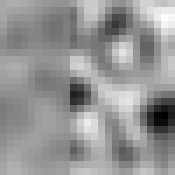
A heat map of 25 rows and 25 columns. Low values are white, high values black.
Lone odd cells: none. Ninth with the lowest average: top right. Slope: none. Grain: blotchy. Seam: vertical, 40% of the way across, the left part calmer. Mirror symmetry: none. Average level on the scale: 40%.
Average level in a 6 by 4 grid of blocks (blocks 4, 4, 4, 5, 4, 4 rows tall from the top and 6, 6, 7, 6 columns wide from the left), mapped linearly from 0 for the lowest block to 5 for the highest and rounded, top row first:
3 4 3 0
4 4 3 3
3 3 2 2
3 4 1 5
3 3 2 5
2 3 3 3
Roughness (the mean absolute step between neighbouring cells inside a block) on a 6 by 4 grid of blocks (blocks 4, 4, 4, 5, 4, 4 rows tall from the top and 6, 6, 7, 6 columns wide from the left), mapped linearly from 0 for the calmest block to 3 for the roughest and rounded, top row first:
0122 | 0122 | 0121 | 0223 | 0123 | 0111
